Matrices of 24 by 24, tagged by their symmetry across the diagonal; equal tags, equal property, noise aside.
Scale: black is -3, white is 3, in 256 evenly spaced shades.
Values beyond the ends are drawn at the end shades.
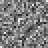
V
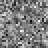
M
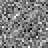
V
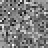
V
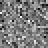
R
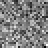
M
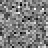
R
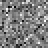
M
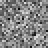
V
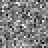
R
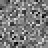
V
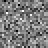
R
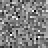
M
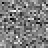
R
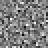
M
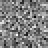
M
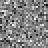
R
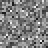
V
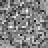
V
